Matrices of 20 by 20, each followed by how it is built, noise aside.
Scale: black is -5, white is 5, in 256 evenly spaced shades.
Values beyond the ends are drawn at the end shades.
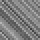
Toeplitz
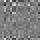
low rank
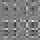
low rank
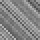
Toeplitz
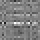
low rank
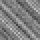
Toeplitz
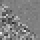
lower triangular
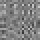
low rank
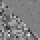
lower triangular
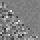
lower triangular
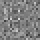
low rank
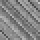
Toeplitz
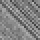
Toeplitz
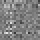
low rank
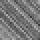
Toeplitz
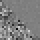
lower triangular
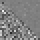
lower triangular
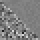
lower triangular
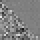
lower triangular
